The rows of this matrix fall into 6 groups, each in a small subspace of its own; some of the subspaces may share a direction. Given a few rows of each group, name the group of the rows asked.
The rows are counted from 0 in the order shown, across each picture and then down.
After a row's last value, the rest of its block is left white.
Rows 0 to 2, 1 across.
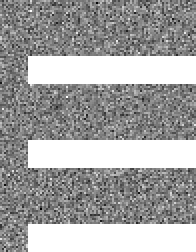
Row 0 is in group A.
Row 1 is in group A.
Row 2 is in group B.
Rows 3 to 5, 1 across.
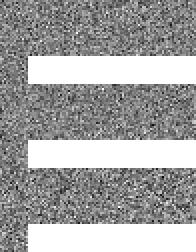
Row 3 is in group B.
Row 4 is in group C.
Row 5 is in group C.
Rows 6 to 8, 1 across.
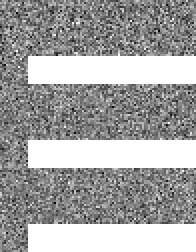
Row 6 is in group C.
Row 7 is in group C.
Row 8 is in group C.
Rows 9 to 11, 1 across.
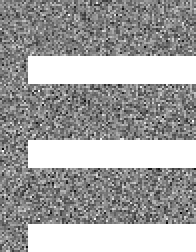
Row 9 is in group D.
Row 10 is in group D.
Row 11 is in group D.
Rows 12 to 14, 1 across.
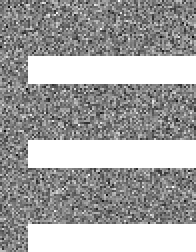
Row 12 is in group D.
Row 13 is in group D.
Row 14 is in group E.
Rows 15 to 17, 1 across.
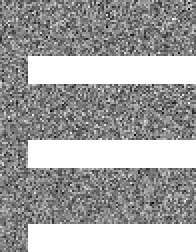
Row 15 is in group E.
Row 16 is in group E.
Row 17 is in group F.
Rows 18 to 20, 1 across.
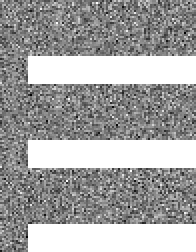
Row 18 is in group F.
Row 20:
E
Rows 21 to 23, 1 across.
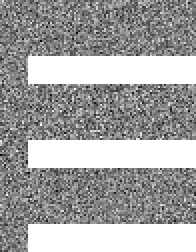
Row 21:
B
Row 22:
B
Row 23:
D
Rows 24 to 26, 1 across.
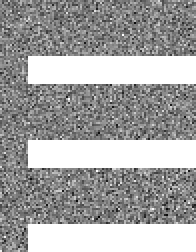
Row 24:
D
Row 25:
C
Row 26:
C
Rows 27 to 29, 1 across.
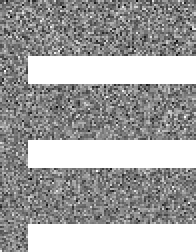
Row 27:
E
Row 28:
F
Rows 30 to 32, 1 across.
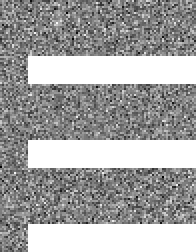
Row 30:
A
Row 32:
C
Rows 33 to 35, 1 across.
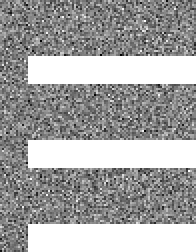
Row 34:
D
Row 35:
B
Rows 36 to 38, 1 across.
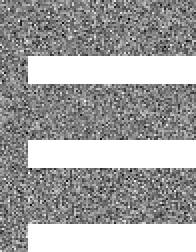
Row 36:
A
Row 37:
D
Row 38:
E
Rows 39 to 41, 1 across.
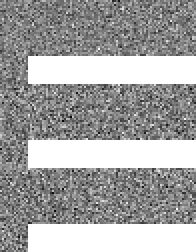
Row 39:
C
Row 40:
C
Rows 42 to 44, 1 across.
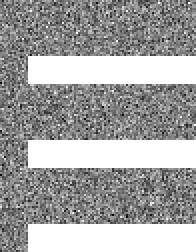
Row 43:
A
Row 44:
F
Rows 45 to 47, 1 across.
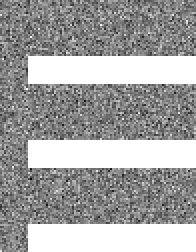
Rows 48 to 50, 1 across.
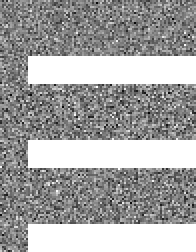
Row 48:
D
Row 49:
E
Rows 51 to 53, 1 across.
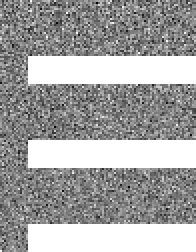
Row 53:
A
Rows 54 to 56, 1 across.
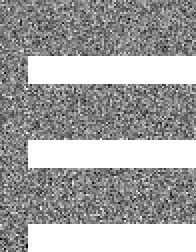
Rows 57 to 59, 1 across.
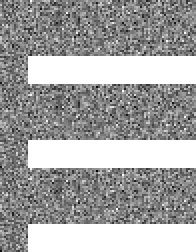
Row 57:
A
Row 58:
F
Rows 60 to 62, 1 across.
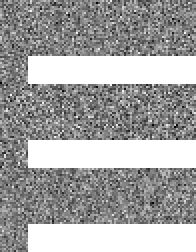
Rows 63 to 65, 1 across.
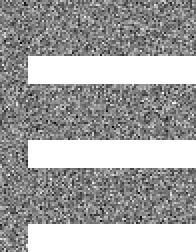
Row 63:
D
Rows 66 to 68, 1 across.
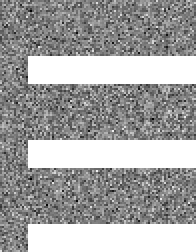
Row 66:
E
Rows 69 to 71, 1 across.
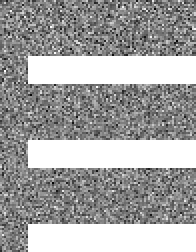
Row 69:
E
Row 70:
B
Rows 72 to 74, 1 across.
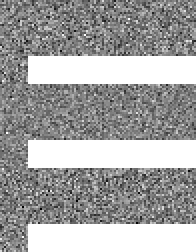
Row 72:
A
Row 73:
D
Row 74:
B
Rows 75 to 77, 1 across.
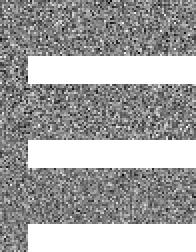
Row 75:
B
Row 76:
D
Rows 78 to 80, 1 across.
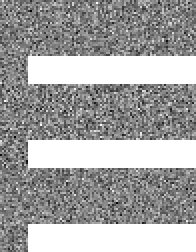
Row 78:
B
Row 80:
C
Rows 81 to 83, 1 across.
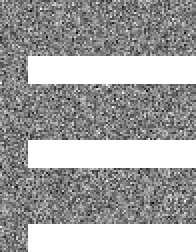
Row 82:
D
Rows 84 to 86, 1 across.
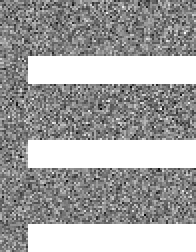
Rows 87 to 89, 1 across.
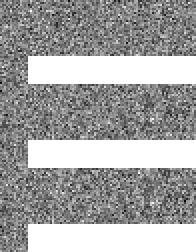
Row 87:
D
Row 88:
F
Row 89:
F
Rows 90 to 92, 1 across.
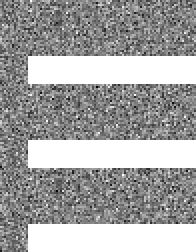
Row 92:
F
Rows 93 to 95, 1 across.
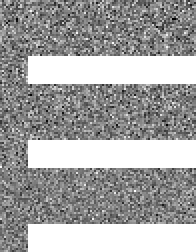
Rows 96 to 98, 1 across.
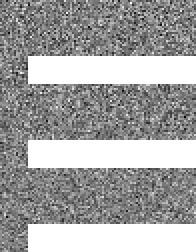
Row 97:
F
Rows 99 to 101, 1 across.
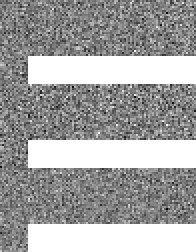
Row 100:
E
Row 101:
C
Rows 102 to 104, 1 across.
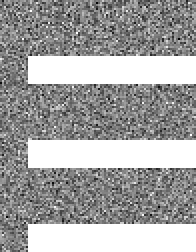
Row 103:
E
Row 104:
D
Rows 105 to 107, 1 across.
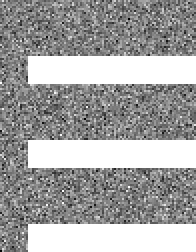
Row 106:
A
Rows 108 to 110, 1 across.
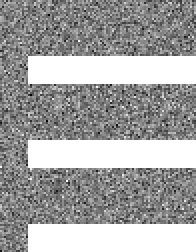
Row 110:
A
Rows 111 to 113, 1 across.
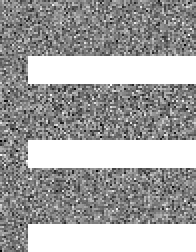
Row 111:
D
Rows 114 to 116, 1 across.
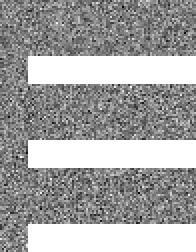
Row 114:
F
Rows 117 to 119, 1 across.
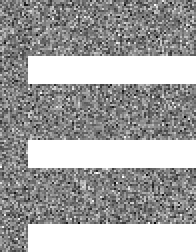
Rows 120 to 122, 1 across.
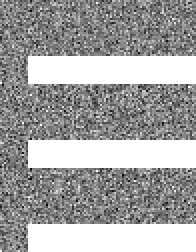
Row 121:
B
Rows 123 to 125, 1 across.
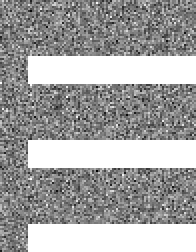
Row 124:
A
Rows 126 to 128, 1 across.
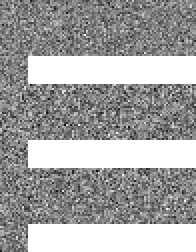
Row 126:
A
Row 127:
D
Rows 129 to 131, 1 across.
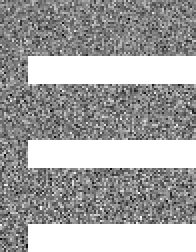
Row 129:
A
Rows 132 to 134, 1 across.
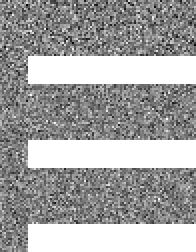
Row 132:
D
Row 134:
C
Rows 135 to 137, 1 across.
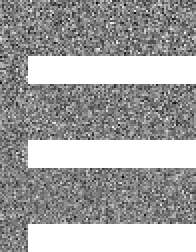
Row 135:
B
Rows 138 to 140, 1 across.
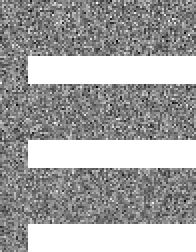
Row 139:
C
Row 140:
F
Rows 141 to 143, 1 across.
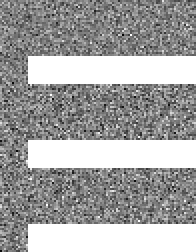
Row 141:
D
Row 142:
B
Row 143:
B
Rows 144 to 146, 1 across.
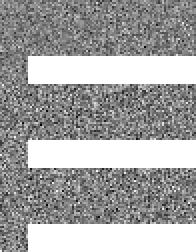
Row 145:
B
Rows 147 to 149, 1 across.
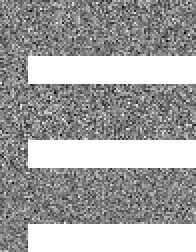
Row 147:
F
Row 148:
A
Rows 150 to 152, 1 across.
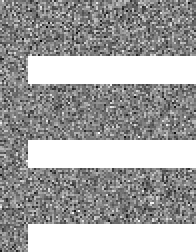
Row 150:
B
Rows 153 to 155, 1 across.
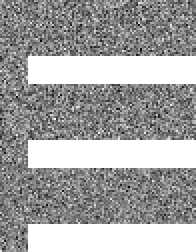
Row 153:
B
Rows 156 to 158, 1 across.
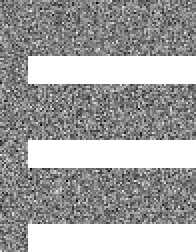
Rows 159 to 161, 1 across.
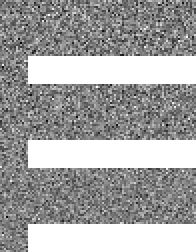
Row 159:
D
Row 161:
D
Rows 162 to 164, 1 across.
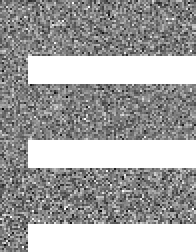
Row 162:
E
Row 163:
A
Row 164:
D
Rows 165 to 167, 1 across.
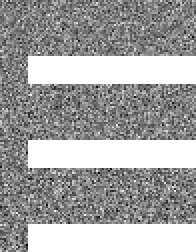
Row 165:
D
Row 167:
B
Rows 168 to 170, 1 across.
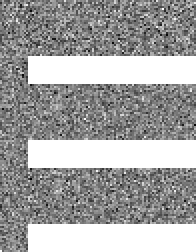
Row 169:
A
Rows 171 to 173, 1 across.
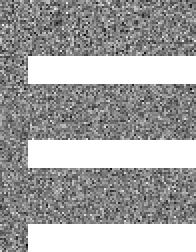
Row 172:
C
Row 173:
B
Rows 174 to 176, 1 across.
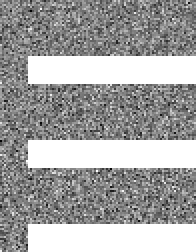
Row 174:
D
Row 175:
B
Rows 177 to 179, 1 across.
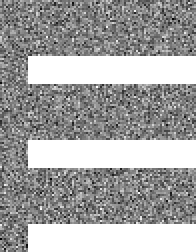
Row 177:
E
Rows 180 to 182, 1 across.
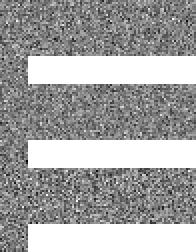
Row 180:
C
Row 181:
B
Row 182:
B
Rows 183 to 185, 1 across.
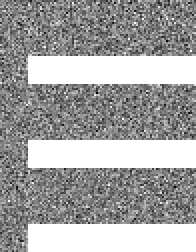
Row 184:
D
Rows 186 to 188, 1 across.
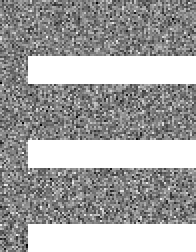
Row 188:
B
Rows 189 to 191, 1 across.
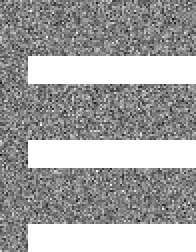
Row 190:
B
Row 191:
D
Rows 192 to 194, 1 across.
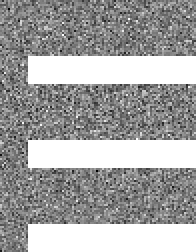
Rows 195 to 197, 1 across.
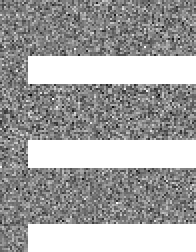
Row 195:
D
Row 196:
D
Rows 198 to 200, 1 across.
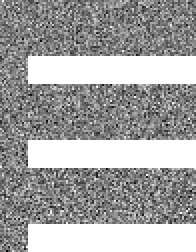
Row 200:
D
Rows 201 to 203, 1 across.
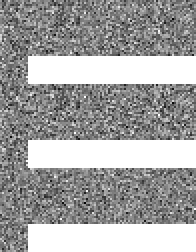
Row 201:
C
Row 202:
C
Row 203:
A
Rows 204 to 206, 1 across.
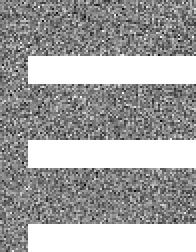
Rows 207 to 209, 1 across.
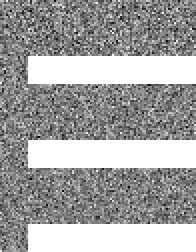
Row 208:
D
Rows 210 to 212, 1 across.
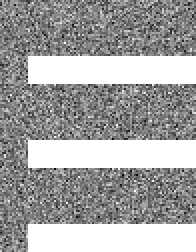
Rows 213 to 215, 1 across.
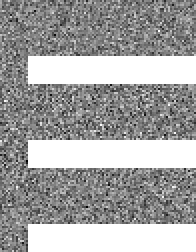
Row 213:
C
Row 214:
B
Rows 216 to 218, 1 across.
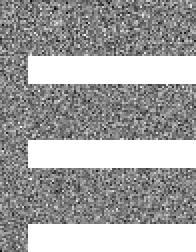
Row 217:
D
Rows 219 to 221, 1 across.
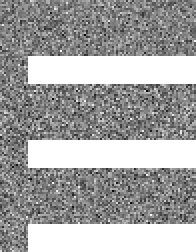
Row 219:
A
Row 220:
D
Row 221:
D
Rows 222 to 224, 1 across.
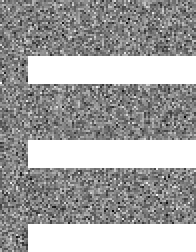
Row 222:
A
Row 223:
F
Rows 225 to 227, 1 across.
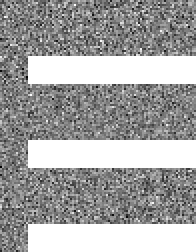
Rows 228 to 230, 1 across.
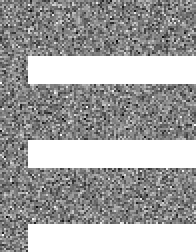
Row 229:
A
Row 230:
D
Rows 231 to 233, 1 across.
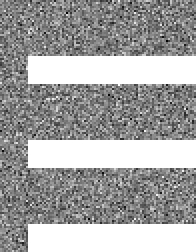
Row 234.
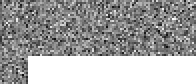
